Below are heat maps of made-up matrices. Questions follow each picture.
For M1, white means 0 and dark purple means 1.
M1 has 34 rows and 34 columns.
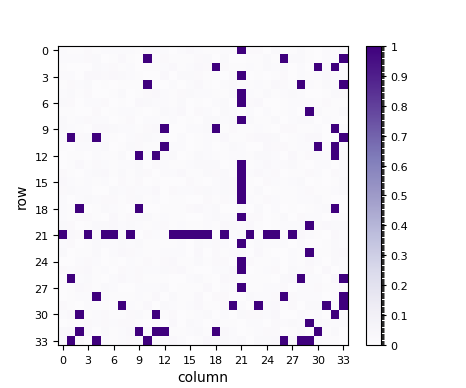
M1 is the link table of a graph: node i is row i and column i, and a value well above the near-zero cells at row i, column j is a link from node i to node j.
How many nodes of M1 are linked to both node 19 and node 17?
1
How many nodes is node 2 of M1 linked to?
3
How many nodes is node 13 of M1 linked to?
1
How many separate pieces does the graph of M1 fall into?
3
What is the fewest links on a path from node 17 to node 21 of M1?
1
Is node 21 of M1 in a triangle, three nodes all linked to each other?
no
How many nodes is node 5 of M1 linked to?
1
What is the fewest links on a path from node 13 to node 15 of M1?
2
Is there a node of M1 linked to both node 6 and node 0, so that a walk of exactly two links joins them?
yes
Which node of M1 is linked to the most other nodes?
node 21
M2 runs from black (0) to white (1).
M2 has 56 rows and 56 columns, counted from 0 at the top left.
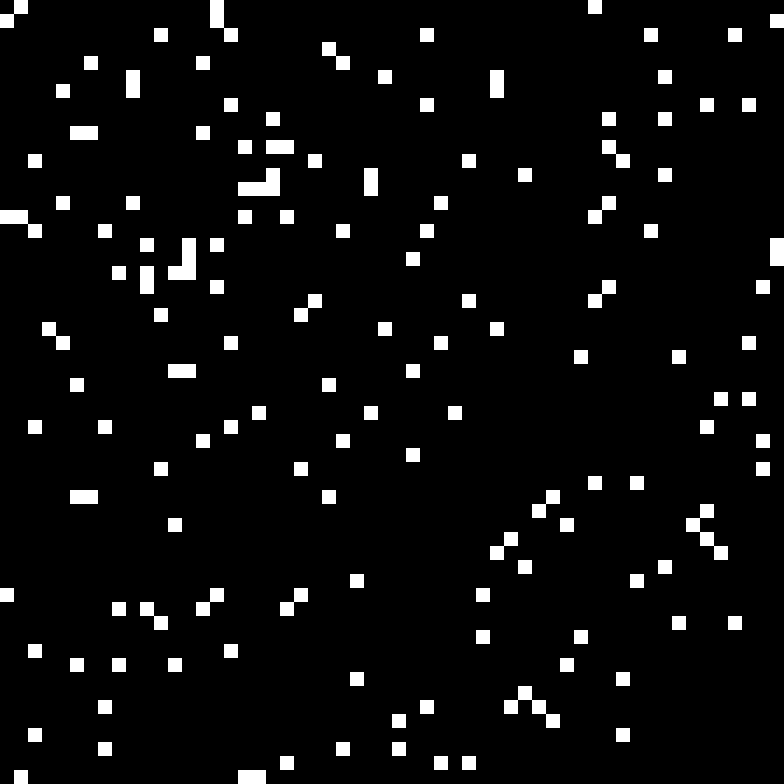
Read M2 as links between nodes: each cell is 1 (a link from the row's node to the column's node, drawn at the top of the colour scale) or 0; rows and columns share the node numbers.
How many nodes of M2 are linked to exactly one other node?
3
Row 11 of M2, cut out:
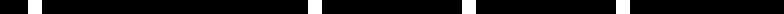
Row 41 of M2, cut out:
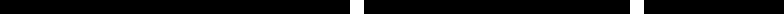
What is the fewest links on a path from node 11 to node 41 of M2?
4
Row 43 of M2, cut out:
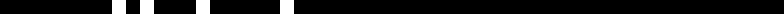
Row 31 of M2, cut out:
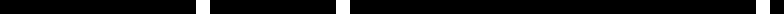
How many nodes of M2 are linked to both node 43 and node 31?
1
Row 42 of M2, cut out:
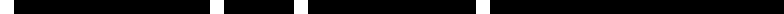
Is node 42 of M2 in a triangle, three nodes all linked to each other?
yes
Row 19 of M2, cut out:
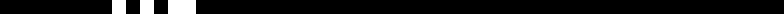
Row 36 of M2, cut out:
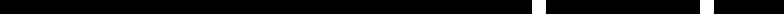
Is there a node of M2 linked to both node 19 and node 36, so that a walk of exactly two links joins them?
no
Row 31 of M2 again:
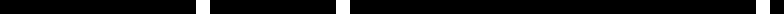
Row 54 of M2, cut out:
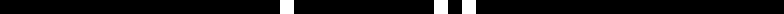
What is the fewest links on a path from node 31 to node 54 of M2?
1
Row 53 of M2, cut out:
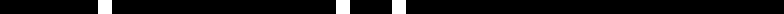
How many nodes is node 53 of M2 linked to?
3
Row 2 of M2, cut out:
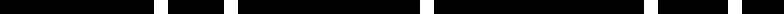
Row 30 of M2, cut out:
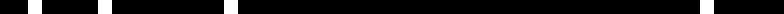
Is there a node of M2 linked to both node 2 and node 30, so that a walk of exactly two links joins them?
yes
